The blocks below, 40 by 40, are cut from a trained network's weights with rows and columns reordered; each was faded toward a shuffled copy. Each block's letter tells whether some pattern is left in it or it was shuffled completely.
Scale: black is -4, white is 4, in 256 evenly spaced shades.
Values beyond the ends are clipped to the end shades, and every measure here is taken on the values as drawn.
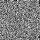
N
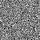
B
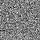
B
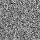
B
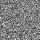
B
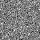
B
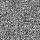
N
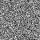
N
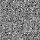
N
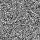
B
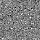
N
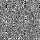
N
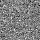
B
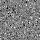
B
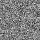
B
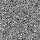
B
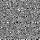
N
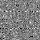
N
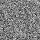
B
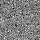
B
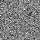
B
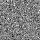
B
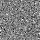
B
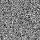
B
